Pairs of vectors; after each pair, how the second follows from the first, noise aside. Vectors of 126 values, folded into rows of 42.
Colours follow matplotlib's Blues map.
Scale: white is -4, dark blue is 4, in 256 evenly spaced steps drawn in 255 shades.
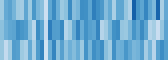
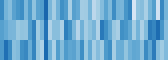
negated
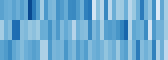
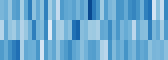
wrapped around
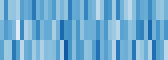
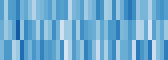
negated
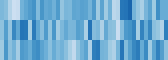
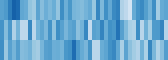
negated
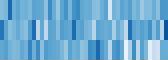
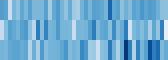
negated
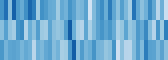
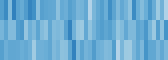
shrunk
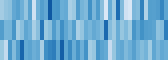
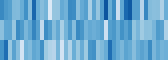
negated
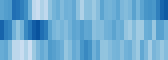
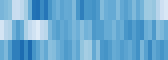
negated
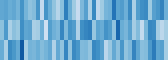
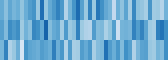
negated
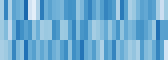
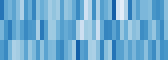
wrapped around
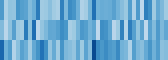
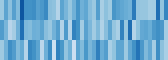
wrapped around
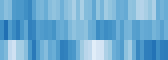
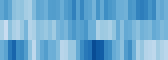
negated
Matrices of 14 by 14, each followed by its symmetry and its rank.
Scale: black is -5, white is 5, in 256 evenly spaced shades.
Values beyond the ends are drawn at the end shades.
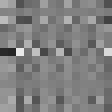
neither, rank two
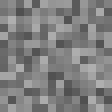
antisymmetric, full rank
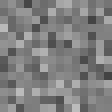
antisymmetric, full rank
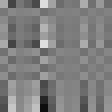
neither, rank one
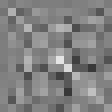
symmetric, rank three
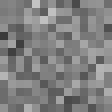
antisymmetric, full rank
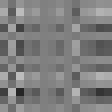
neither, rank one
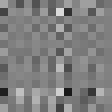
neither, rank two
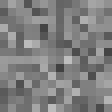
antisymmetric, full rank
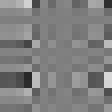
neither, rank one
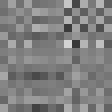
neither, rank two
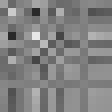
symmetric, rank two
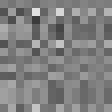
neither, rank two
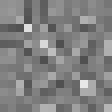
symmetric, rank three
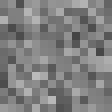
antisymmetric, full rank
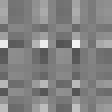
neither, rank one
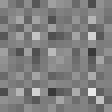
symmetric, rank two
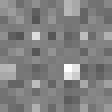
symmetric, rank two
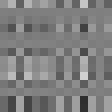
neither, rank one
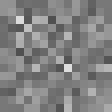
symmetric, rank three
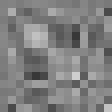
symmetric, rank two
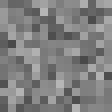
antisymmetric, full rank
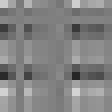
neither, rank one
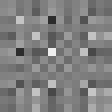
symmetric, rank two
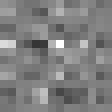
neither, rank two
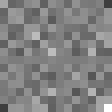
symmetric, rank three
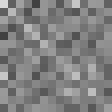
symmetric, rank three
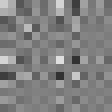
symmetric, rank two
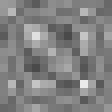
symmetric, rank three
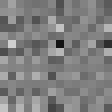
neither, rank two
